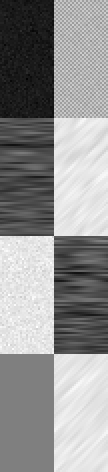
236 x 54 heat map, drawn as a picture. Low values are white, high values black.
It is made of 4 by 2 panels. Panel 1,1: very high, fine-grained, faint in contrast. Panel 1,2: low, checkered. Panel 2,1: high, streaked across. Panel 2,2: very low, slanting up to the right, faint in contrast. Panel 3,1: very low, fine-grained, faint in contrast. Panel 3,2: high, streaked across. Panel 4,1: middling, flat. Panel 4,2: very low, slanting up to the right, faint in contrast.
